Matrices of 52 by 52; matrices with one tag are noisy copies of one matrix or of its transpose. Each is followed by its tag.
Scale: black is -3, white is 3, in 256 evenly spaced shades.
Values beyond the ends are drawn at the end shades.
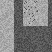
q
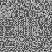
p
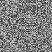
p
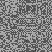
p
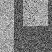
q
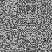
p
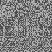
p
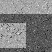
q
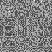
p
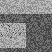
q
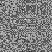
p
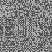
p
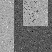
q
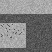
q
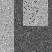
q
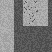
q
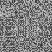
p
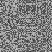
p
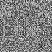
p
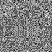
p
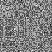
p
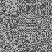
p
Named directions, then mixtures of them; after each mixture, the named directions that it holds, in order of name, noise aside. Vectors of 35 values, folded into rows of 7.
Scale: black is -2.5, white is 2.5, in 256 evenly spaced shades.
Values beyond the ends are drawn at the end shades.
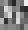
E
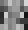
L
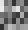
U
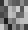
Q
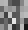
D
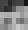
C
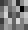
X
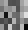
D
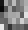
Q, U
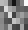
D, E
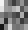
U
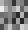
U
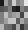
U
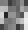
L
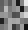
D, X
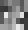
C, L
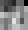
C
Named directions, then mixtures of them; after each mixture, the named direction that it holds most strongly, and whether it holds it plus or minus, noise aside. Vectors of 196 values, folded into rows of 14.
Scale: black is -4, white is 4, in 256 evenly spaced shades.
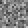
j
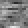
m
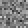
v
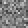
j, plus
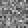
v, minus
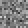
v, plus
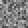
j, minus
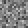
j, minus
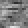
m, plus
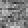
m, plus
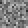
j, plus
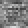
m, plus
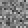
v, plus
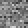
v, minus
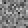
j, minus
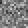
j, plus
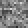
v, minus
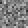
j, plus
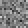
v, plus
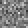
j, plus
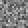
j, minus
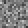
j, minus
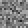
v, plus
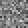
v, minus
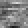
m, minus
